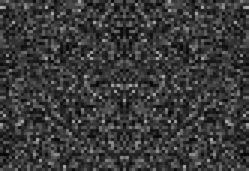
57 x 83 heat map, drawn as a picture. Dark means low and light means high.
Overall the values sit about 20% of the way up the scale. No single row or column stands out from its neighbours. The left and right halves mirror each other. The grain is fine, like static.
